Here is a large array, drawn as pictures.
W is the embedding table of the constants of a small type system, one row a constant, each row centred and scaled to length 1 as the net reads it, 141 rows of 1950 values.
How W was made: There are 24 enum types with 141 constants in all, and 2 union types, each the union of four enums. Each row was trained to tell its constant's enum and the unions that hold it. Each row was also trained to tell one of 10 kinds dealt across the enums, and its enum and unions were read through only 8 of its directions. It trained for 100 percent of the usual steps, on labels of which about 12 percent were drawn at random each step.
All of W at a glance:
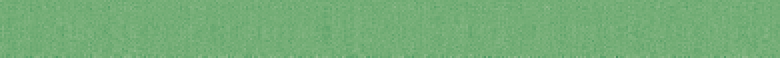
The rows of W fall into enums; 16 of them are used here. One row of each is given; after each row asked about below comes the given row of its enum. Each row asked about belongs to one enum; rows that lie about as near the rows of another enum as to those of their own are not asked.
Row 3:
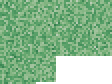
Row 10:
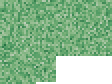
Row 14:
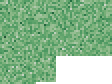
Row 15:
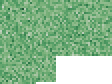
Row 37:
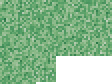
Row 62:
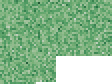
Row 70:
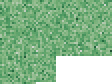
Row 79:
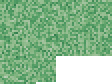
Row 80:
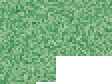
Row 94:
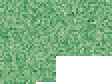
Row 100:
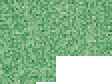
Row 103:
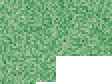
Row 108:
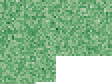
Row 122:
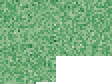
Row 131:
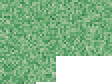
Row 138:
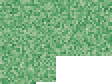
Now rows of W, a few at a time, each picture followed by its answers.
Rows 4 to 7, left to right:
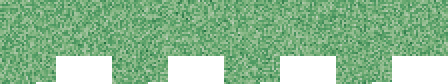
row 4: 10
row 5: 14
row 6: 138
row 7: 14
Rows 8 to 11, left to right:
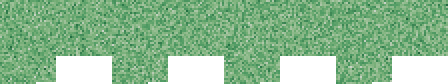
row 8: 15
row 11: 80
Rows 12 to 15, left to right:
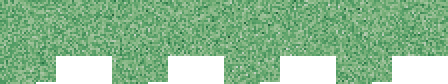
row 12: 80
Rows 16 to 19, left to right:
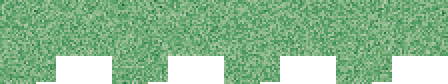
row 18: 79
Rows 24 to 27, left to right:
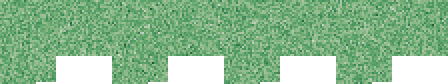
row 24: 62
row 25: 15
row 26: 80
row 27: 100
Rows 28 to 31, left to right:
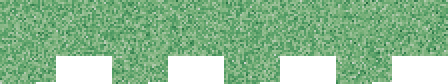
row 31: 100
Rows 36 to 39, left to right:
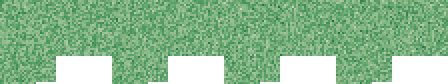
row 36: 122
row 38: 79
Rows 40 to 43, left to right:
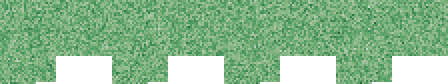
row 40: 62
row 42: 14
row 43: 94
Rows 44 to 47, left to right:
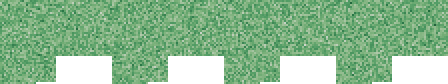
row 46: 37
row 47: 79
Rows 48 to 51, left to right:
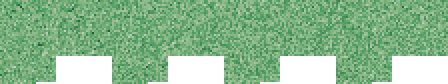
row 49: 14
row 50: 10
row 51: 3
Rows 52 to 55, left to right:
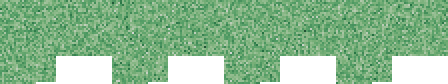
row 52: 108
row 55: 100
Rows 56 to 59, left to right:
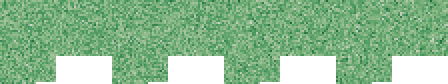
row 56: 103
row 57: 138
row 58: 62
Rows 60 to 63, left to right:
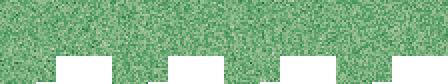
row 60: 94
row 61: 122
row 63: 79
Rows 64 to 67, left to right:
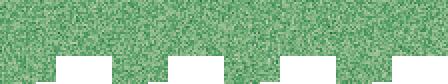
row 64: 108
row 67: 94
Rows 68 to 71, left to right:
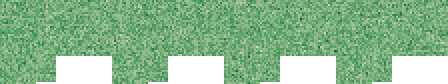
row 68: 108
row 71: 108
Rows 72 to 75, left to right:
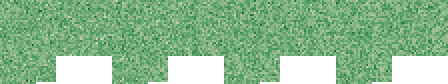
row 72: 62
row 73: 15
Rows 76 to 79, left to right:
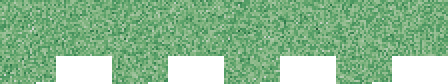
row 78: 108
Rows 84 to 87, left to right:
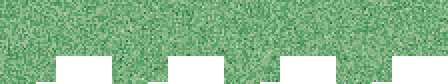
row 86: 37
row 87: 62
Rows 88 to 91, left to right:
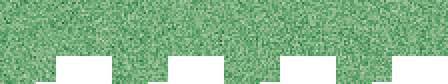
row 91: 3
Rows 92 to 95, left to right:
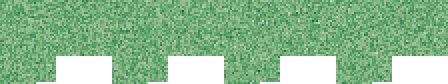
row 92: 80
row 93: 108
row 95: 79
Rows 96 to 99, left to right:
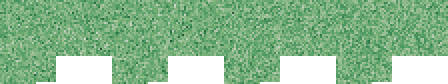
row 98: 14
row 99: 3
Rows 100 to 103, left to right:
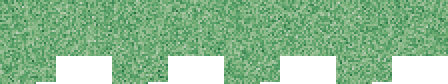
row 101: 100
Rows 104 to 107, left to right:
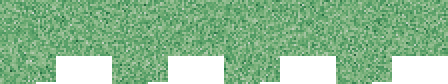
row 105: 14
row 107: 103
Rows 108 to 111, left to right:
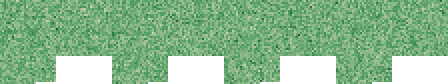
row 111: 37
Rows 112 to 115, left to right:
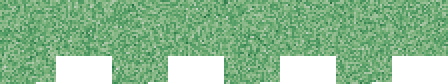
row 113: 80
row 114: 3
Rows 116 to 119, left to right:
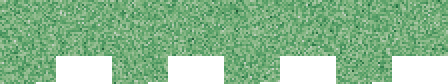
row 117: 10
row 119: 37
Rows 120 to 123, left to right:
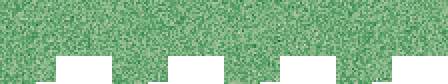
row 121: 37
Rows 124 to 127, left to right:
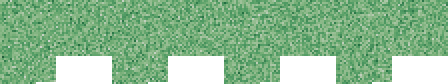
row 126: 80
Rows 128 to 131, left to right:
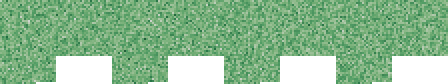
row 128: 37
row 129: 3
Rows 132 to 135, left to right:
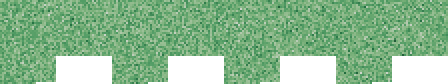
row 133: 100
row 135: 79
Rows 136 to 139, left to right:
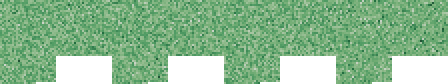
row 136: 62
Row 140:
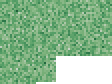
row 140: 15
